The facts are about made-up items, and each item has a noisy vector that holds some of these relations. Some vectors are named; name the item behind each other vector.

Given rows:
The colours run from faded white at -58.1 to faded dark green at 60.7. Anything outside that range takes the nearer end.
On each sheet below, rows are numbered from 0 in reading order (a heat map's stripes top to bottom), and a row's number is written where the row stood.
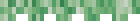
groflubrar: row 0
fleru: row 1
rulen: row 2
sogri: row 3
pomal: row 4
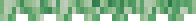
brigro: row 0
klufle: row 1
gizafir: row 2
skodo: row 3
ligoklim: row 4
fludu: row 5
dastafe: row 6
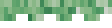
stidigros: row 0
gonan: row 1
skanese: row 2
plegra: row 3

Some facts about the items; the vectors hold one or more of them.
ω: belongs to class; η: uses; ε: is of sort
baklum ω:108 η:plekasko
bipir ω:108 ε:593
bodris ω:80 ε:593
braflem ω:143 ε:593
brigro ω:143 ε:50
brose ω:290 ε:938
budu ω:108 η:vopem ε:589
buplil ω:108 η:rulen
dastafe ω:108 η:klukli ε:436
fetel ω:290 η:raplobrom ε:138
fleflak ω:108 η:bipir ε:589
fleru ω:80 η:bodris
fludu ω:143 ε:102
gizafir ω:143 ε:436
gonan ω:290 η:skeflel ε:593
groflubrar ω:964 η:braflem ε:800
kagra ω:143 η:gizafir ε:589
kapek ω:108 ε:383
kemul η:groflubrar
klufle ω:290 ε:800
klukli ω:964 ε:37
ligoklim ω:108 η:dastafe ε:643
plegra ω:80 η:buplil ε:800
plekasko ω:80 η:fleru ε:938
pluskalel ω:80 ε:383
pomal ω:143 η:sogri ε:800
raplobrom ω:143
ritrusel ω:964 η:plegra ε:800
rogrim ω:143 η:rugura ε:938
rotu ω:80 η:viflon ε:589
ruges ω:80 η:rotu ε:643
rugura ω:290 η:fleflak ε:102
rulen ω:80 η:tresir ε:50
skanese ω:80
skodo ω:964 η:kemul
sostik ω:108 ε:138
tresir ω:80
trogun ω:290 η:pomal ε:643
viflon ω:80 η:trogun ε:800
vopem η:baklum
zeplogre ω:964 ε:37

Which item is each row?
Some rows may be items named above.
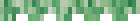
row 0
plekasko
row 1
rulen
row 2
braflem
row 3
ruges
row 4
bipir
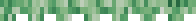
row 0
baklum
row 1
rogrim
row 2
klufle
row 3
fetel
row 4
braflem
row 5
pluskalel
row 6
buplil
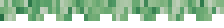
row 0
trogun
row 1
dastafe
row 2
raplobrom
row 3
kemul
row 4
kagra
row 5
bodris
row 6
gizafir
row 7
viflon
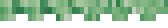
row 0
brose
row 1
brose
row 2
rugura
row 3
vopem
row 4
ruges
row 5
kemul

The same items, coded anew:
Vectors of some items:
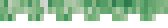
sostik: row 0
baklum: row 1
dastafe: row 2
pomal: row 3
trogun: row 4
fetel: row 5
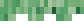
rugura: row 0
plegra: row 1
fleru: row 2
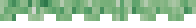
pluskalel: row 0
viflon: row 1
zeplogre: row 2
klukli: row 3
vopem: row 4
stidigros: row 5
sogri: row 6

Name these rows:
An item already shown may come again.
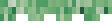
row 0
buplil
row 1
ruges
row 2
plegra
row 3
fleru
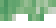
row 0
fetel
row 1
bipir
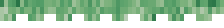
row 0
rotu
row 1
gonan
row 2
braflem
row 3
raplobrom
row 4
fetel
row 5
kagra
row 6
gizafir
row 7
trogun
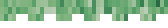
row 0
brigro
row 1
ligoklim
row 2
rogrim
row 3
plekasko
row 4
kagra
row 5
rotu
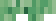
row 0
rulen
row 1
rugura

